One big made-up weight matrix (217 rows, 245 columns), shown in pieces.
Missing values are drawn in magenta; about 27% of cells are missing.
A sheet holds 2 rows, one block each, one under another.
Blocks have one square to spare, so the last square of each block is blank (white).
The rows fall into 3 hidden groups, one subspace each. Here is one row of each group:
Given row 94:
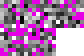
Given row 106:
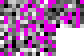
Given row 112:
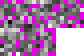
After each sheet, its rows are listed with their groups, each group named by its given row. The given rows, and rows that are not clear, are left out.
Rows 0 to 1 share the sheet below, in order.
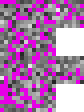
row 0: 112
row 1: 112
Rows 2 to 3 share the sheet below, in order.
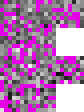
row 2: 94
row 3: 112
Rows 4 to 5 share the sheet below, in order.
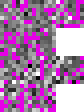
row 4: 112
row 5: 94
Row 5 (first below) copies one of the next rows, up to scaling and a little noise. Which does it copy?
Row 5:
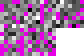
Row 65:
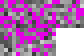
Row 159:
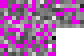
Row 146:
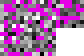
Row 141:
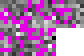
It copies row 146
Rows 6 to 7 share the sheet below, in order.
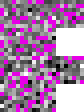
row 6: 94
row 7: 112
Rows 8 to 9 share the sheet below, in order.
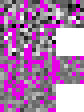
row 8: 94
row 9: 112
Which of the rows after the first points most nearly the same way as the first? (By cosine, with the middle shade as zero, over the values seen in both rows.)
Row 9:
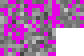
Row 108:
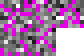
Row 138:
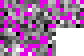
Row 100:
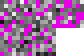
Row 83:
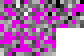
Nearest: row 138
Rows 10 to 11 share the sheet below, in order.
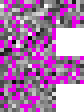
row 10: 106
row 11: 94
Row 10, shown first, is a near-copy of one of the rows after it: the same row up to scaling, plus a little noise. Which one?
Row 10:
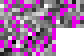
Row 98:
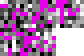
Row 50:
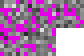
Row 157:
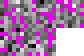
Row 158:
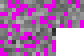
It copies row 158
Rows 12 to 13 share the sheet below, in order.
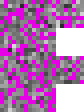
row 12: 106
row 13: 112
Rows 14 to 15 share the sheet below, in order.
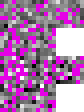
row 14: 112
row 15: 106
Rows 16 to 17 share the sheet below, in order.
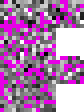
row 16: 112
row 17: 112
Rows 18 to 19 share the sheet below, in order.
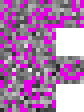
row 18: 106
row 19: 112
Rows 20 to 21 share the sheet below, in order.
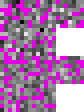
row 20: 106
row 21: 112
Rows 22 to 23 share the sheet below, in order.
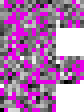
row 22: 106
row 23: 112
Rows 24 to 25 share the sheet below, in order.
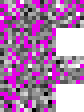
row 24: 112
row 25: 94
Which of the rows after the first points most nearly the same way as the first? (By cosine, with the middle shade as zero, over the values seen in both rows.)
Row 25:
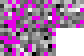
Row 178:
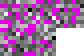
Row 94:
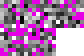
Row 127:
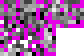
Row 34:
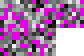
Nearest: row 94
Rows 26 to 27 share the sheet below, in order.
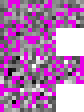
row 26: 94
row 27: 106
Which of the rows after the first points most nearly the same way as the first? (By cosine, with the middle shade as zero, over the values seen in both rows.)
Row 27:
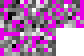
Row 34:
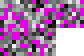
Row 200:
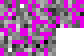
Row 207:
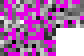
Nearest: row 200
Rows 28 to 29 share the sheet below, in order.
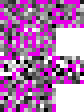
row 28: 112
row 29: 112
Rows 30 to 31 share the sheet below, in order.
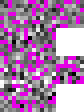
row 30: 106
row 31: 94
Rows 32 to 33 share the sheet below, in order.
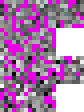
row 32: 106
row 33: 94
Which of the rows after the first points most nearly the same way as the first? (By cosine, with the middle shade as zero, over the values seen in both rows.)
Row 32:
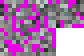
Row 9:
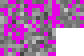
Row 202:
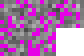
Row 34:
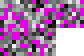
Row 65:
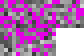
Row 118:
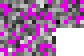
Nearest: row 118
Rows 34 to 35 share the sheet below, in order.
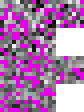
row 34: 106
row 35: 94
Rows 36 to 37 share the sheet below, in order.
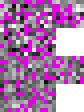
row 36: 94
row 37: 94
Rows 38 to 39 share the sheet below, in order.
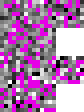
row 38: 112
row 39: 94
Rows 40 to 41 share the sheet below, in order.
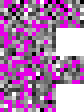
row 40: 112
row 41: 94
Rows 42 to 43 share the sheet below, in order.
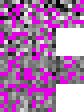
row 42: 112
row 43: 112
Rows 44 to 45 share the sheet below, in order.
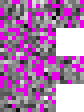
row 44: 112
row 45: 106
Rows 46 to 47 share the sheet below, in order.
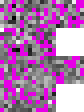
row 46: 94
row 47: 94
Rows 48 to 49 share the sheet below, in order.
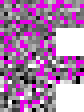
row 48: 94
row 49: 106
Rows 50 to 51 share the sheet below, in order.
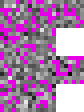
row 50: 106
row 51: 112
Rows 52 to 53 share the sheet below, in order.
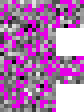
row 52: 112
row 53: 106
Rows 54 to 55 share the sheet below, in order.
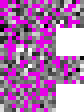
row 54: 94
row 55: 112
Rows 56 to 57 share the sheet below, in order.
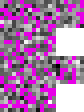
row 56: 112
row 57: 94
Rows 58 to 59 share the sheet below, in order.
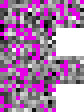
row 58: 94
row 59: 94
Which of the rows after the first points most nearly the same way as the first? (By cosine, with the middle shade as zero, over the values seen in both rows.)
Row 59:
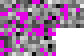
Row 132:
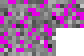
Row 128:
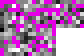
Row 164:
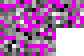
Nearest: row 132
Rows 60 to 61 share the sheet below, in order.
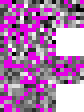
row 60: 94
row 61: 112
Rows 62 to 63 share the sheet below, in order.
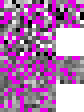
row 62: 112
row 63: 106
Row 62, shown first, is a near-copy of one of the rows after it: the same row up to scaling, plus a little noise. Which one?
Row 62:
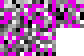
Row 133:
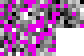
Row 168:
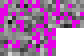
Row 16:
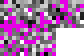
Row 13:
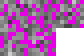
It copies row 16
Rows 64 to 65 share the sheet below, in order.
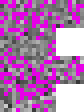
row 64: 106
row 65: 94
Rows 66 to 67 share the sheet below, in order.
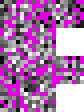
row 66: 94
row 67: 106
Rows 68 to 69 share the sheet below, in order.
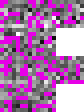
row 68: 94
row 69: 94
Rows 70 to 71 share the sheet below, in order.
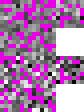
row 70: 112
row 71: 94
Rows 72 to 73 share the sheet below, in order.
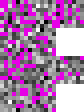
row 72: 106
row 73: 106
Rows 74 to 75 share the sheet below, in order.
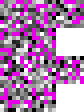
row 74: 112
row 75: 112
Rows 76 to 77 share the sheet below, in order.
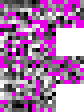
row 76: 112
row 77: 94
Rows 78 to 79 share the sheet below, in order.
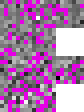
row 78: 94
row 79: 106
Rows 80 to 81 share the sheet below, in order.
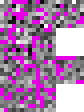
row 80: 94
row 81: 112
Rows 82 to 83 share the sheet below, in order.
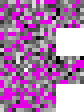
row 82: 112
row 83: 112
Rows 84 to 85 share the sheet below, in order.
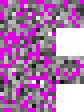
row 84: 112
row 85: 106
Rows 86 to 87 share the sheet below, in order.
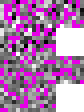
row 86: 106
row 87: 106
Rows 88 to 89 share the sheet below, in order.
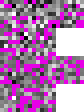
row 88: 106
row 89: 106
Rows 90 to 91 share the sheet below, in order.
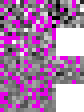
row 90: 112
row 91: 112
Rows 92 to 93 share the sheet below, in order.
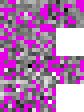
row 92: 112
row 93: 94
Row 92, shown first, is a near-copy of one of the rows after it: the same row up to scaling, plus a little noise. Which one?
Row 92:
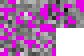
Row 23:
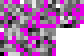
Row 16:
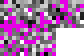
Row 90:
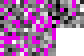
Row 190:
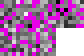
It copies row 190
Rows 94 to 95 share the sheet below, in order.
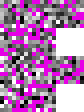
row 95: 106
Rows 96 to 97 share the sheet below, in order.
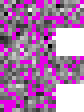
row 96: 94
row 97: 112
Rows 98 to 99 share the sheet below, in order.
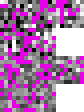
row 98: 106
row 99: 112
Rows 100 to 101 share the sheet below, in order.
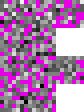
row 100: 112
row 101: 106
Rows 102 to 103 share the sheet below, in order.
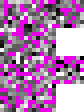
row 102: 112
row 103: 112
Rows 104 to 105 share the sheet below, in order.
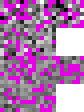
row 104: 112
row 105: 106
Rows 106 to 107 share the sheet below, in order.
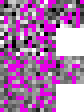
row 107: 94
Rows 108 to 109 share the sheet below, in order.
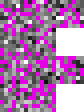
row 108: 112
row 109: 94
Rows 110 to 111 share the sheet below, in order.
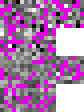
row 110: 106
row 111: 112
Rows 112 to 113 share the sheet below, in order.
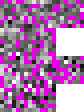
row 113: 106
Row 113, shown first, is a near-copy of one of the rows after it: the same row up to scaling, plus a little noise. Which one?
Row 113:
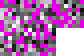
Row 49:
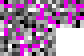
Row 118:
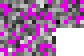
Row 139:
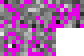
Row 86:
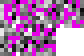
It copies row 86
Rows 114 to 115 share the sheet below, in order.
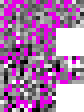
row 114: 94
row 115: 94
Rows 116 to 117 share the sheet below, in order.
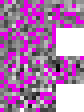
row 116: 94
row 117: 112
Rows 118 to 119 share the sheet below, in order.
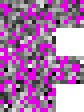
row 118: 106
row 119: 94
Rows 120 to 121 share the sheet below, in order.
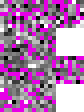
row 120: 94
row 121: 106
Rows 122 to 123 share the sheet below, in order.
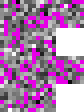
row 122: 106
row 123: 112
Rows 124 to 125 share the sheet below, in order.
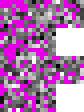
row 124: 112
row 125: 112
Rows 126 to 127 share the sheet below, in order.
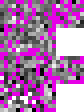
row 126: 94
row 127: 106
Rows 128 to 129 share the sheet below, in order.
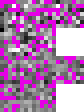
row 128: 94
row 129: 94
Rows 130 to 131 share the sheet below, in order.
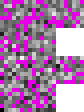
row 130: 106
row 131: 112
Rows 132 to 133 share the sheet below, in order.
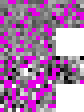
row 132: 94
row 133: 112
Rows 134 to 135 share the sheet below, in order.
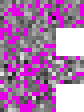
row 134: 112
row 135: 112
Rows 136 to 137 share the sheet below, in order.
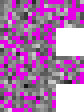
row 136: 112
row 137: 112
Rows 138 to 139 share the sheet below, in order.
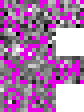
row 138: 94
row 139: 106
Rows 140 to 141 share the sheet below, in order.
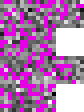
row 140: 112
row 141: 94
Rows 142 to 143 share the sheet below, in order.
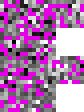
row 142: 106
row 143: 112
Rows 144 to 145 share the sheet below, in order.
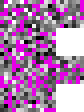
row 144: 112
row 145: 106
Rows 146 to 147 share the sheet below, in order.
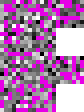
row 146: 94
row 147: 112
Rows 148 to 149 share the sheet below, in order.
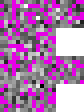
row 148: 94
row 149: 106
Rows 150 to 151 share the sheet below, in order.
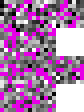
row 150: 106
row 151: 94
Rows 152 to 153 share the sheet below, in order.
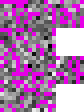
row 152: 94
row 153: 94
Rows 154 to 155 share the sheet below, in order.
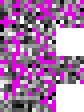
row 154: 94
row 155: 94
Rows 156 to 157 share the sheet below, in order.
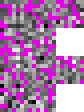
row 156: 94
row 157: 106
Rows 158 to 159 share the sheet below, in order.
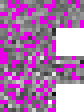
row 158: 106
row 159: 94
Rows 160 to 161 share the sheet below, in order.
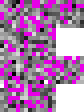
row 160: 106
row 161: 94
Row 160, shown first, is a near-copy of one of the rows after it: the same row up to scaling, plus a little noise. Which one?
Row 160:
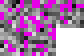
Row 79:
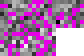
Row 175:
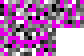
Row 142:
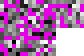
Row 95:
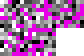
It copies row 95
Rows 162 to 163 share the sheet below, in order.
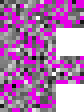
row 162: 94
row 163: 112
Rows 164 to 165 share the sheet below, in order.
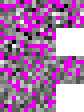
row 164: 106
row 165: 106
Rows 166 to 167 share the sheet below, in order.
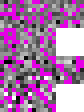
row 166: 106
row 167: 106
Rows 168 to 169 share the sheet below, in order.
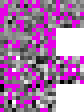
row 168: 112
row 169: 106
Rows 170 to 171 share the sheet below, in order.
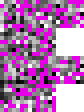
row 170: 94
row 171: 94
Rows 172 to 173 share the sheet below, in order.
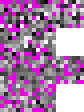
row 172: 106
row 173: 106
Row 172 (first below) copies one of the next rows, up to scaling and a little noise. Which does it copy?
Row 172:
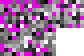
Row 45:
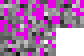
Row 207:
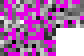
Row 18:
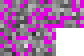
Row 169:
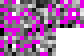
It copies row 18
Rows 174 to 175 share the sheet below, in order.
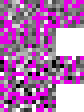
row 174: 106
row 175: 106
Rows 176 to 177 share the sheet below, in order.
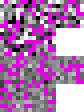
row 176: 94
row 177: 94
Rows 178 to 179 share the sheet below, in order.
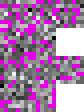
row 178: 94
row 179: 94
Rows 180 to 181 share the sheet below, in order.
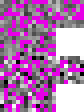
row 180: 112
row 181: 112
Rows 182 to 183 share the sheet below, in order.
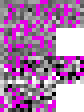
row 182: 94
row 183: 94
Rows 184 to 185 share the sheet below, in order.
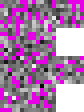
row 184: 94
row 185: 106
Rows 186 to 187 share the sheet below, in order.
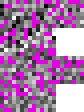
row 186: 106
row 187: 106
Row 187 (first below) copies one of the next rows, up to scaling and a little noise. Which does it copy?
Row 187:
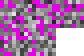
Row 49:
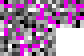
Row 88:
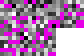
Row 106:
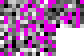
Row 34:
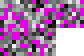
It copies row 88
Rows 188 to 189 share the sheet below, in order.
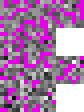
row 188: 106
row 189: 106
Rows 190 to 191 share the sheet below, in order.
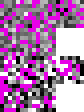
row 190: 112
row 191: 112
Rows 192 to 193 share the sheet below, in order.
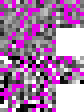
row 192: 106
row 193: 106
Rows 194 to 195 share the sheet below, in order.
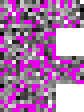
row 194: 112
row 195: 94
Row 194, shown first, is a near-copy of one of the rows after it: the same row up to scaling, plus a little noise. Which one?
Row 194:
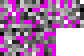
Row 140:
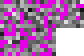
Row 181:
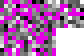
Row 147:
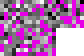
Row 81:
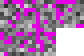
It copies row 140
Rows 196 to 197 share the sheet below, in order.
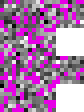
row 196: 106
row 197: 94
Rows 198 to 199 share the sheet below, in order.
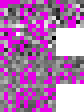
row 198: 94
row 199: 94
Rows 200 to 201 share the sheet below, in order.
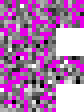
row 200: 106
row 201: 106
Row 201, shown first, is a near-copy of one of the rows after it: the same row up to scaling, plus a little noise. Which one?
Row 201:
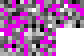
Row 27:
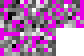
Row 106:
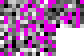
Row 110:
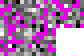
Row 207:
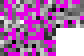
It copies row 110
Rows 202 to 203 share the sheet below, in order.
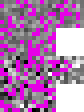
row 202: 94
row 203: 94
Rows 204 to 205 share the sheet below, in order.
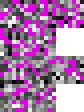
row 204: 112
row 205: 94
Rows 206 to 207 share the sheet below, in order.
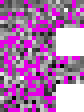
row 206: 112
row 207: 106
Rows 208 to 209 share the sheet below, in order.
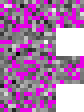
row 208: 106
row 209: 94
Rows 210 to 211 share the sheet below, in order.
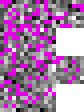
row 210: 94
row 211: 106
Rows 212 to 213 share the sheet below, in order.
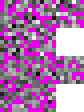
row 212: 94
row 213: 94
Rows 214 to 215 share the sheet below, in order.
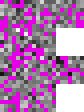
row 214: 106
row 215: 112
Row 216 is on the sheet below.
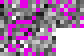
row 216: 106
